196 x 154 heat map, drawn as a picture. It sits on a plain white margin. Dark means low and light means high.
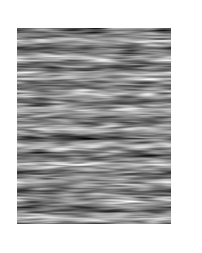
Histogram: bell-shaped. Stripes: horizontal, repeating 11 times. Grain: streaks across. Slope: none.
